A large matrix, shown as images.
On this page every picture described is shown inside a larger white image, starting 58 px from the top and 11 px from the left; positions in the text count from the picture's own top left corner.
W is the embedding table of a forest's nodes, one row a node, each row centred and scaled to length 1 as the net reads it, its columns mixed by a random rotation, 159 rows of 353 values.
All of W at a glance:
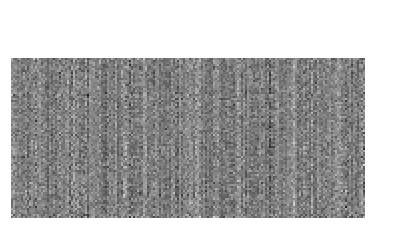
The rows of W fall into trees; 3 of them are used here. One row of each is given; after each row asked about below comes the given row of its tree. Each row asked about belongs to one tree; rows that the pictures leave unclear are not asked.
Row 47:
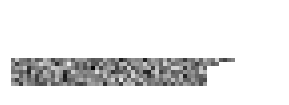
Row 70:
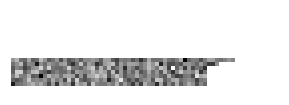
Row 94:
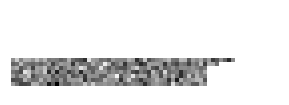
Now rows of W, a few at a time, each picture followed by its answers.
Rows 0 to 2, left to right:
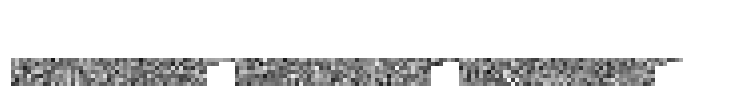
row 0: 70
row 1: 70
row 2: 47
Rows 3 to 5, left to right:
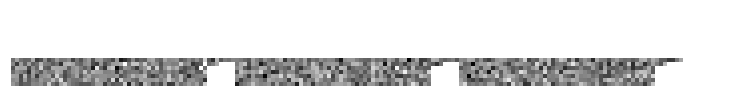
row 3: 47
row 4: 70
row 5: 47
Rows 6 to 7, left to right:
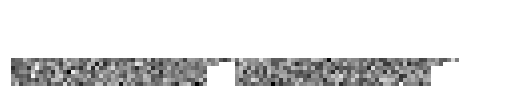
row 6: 47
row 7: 94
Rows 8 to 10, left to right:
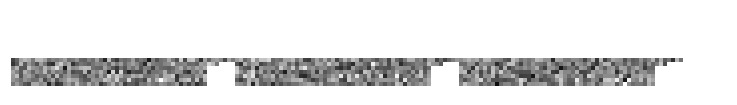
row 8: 94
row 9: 94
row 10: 94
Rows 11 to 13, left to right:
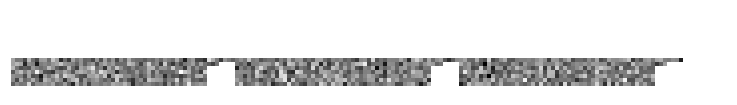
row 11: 70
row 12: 47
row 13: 70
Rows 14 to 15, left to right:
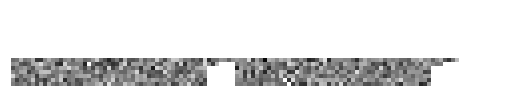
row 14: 47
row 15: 47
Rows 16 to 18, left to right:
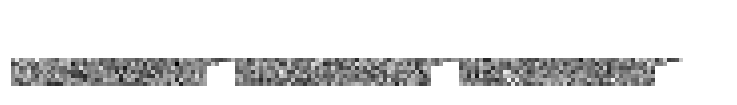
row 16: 94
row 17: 47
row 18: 47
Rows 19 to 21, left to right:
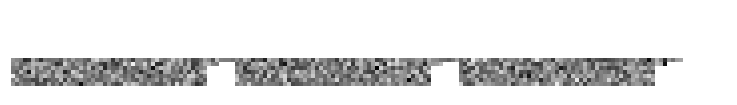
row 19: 47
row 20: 47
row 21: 94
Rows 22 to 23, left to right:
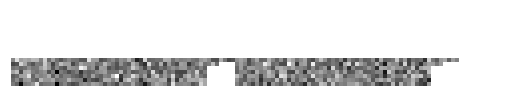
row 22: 94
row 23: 47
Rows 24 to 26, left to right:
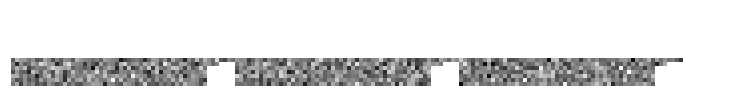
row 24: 47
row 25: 47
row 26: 70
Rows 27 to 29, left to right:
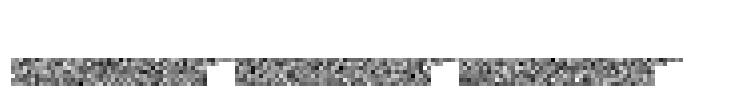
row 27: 47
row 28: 47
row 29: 94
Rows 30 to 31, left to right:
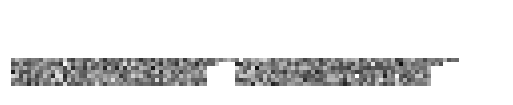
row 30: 47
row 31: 94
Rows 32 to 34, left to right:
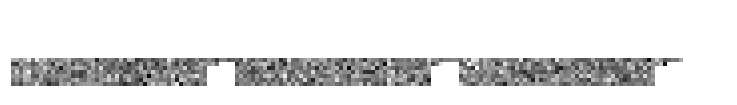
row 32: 94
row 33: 47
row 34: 94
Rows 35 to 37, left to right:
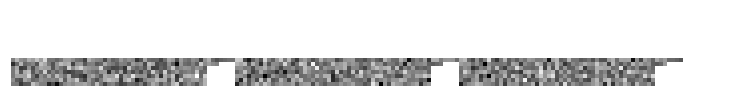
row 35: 94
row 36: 70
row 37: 70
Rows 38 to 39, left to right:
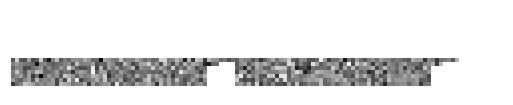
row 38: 70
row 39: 47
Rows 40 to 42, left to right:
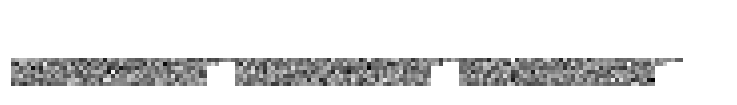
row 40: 94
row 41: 94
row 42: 47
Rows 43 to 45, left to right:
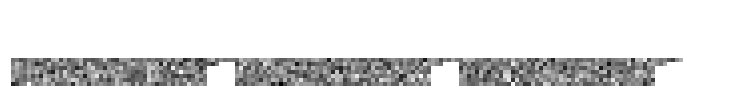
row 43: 70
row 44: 94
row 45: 47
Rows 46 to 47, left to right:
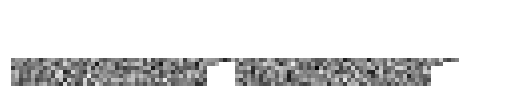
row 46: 47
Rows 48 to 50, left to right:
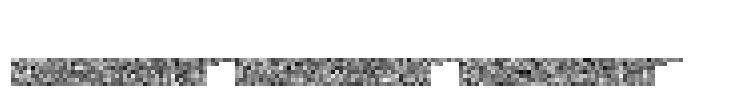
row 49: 94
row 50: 94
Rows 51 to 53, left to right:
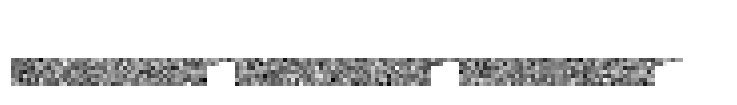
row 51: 47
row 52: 70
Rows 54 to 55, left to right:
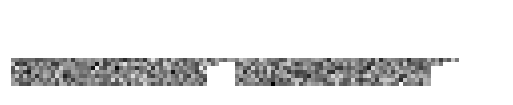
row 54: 47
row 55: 94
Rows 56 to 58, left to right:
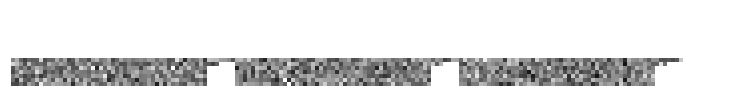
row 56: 70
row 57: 47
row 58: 94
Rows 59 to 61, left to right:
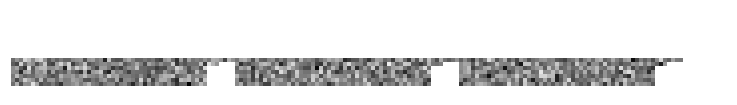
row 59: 94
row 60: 47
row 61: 70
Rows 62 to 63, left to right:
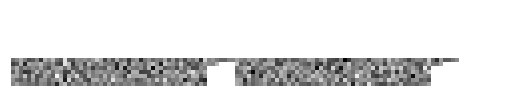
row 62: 47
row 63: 47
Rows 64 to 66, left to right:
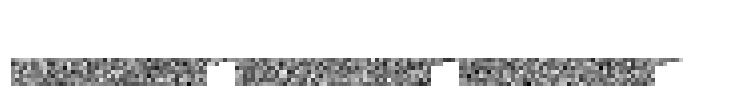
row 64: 94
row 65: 47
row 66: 47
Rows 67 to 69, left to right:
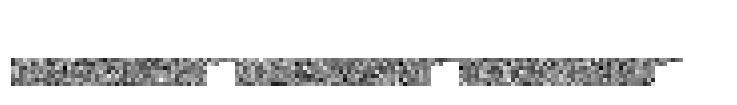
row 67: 94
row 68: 94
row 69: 47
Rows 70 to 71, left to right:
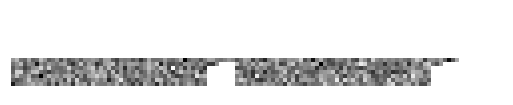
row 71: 47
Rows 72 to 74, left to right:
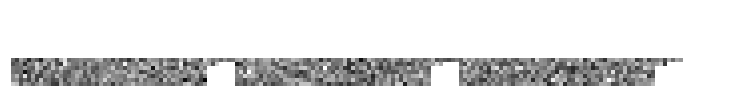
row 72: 47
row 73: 94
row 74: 94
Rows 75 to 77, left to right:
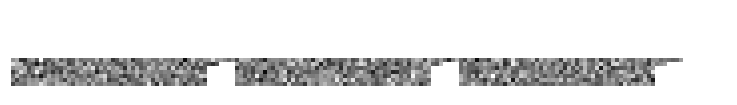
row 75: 70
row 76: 47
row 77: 47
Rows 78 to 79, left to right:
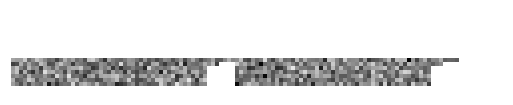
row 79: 70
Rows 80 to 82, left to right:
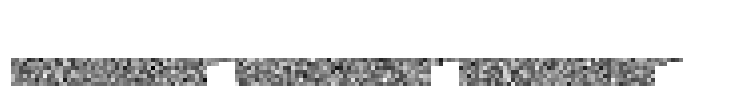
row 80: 47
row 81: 94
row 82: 47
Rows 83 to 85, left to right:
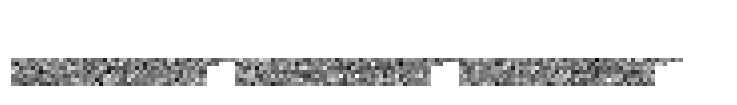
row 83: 94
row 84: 94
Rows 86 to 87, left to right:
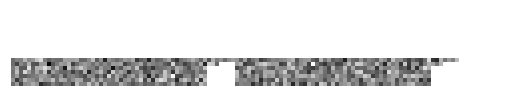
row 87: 47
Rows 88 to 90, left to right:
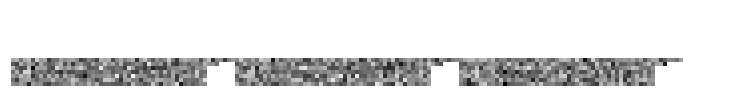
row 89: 94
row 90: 94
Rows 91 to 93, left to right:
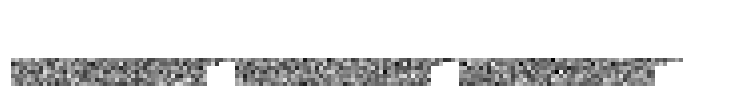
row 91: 94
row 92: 47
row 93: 94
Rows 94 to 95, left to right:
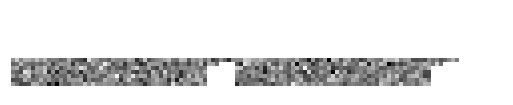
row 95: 94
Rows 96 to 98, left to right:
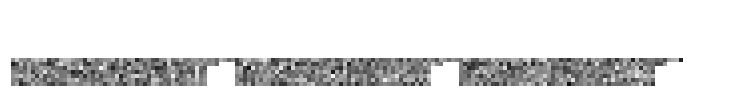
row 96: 94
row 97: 94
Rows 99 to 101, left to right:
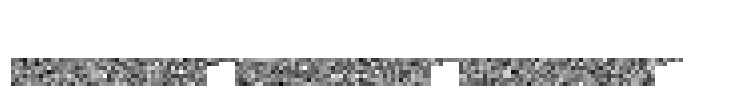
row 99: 70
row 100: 94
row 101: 47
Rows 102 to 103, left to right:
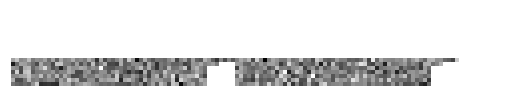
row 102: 94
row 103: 47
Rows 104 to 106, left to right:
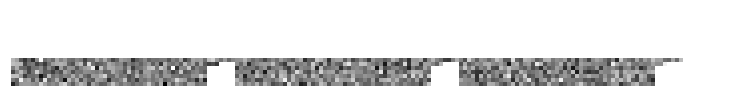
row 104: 70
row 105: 47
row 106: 47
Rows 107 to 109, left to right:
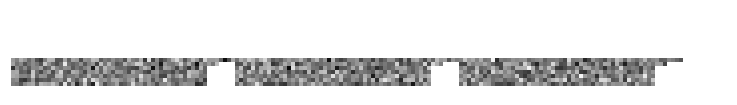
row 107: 47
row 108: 94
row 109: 94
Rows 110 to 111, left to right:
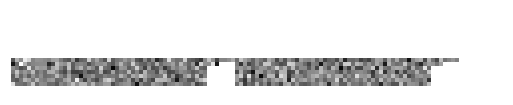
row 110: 94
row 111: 47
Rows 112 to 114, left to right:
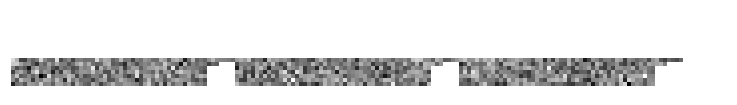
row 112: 70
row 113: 47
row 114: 94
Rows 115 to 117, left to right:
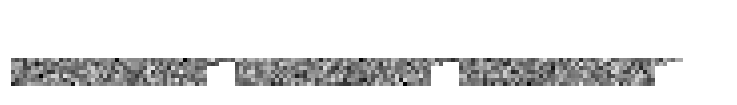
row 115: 70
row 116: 94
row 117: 47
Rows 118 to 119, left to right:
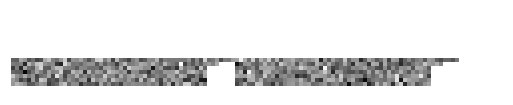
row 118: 47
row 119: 94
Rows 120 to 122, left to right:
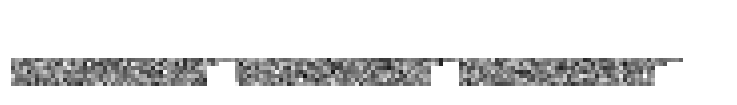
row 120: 47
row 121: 94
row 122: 94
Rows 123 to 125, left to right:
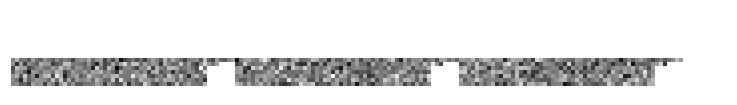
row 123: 47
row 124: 94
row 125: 94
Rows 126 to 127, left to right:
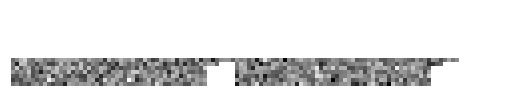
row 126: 94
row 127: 70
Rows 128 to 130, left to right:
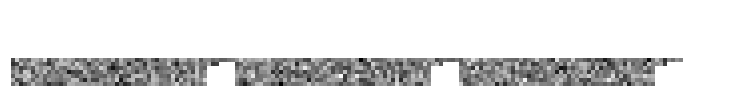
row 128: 94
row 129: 94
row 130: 94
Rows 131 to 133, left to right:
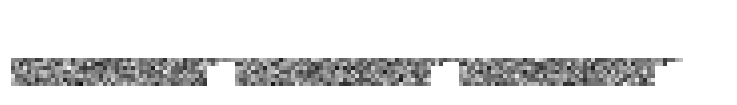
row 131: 47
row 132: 94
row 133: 94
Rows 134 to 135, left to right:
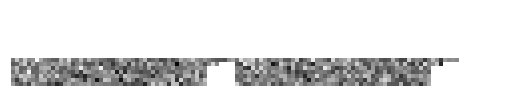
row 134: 94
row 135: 94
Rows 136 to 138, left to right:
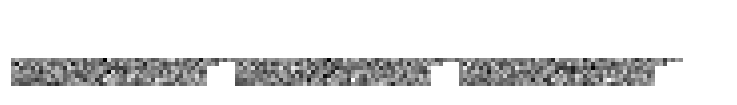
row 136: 94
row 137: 94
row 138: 94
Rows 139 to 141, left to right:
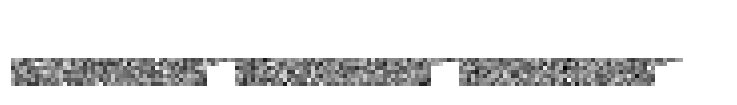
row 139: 47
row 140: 47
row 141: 47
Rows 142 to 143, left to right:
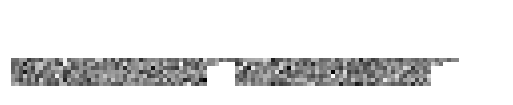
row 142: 47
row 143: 94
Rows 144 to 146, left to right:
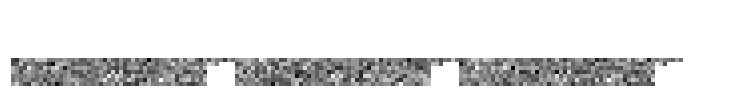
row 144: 94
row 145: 94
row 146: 94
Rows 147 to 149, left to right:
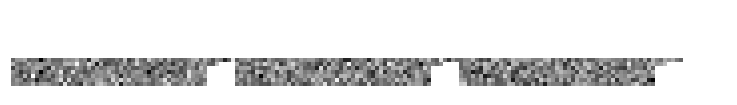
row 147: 47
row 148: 47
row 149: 47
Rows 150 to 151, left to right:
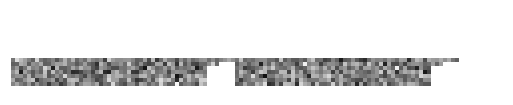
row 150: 94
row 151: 70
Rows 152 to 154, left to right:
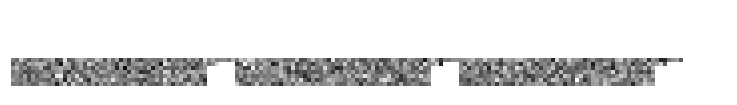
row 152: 47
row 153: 94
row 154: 94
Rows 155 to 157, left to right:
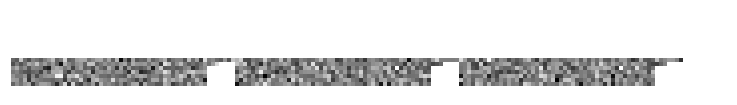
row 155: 47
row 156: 70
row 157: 70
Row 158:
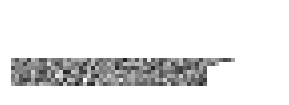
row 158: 47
